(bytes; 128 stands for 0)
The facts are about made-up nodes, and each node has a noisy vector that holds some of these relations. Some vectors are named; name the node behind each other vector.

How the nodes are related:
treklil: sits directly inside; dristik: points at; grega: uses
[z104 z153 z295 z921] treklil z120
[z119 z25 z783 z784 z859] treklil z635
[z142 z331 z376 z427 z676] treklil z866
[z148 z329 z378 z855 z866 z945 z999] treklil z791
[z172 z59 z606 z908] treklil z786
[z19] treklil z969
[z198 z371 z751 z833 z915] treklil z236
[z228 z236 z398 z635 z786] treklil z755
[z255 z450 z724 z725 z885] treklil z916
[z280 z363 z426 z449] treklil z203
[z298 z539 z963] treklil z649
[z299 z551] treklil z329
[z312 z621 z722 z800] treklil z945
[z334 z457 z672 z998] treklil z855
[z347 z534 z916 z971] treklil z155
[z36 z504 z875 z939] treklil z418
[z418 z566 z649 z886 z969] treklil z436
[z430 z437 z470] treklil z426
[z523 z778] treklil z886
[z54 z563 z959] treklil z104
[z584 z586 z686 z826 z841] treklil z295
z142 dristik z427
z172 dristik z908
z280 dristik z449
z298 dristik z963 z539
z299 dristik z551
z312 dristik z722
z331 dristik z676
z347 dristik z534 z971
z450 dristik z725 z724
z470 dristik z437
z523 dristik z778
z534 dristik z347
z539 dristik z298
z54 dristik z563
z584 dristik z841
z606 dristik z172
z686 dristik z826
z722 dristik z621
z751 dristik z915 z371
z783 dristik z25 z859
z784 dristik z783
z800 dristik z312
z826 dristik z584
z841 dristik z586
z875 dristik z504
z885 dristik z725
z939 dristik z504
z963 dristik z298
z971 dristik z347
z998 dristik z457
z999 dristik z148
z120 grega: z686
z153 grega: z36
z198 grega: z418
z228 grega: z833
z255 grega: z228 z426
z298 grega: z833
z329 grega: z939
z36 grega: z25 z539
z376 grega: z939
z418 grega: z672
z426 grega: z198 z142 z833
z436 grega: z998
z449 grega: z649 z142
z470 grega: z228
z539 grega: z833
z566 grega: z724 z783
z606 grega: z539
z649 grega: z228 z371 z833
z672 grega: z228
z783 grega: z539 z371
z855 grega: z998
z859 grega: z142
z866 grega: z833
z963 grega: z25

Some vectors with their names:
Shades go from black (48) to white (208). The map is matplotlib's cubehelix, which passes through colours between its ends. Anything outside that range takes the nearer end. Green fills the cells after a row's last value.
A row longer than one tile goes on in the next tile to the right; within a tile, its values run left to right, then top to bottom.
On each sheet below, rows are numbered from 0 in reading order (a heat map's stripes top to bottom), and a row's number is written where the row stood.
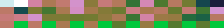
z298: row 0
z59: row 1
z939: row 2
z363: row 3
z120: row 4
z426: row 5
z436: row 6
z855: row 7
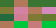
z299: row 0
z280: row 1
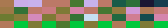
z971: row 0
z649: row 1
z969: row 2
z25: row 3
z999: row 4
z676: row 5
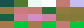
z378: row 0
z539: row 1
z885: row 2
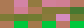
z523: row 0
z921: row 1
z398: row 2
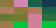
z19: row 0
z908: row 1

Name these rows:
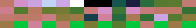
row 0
z724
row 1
z470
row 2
z54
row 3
z427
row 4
z329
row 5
z672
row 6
z725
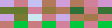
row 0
z784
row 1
z833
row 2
z198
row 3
z255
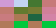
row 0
z566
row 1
z800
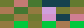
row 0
z437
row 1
z866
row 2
z376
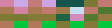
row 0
z875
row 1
z686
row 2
z998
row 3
z586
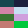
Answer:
z142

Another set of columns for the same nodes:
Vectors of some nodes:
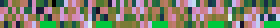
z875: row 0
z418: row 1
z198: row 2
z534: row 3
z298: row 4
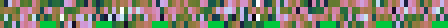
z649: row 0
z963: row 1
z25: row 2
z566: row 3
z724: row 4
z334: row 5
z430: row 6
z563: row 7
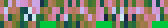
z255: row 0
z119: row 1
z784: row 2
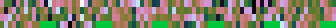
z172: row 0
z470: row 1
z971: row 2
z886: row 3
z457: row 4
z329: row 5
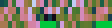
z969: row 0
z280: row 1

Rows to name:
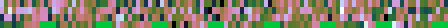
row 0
z859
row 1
z449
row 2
z606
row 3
z504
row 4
z148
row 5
z228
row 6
z778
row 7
z299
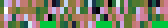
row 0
z523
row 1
z939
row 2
z676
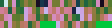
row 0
z331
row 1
z999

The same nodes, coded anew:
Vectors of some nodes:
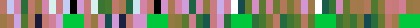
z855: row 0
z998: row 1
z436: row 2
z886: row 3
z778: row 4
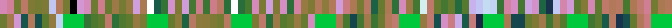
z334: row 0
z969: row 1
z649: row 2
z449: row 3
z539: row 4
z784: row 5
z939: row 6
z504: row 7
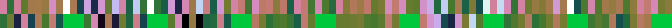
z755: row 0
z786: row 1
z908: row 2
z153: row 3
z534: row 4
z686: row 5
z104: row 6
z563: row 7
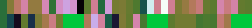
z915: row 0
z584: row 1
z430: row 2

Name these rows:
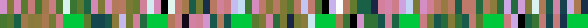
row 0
z418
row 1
z751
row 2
z783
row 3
z457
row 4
z25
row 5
z36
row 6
z606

